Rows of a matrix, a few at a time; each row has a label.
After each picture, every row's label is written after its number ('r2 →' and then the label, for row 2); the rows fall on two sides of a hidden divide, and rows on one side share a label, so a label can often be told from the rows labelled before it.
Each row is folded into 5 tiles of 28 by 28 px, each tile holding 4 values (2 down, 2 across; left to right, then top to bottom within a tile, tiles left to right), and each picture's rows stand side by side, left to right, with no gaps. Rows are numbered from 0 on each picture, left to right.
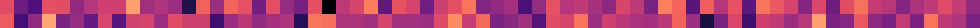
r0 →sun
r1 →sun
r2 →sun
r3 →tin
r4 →sun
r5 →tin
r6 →tin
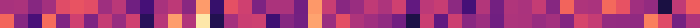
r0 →sun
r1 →tin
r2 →tin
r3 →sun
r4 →tin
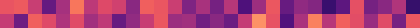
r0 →sun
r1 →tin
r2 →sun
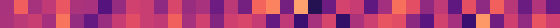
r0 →tin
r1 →tin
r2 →sun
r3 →tin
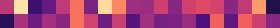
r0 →sun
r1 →sun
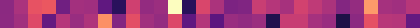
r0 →tin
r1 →tin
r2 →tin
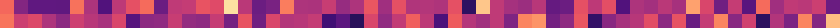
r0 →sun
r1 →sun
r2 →tin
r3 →sun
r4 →tin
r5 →sun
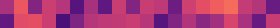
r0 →tin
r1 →sun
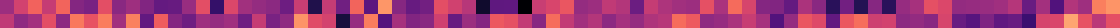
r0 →sun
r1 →tin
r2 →sun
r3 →tin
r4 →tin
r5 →tin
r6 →sun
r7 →tin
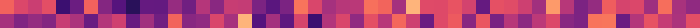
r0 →tin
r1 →sun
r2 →tin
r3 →tin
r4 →sun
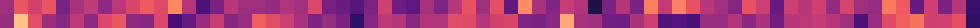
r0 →tin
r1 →tin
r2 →tin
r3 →sun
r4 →sun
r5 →tin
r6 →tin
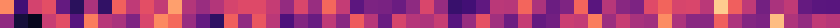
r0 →tin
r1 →tin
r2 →tin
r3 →sun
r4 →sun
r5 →tin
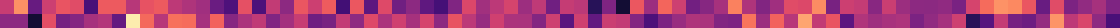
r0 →sun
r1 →sun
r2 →tin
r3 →sun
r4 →sun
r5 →sun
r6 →tin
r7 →tin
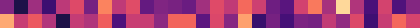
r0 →sun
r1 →sun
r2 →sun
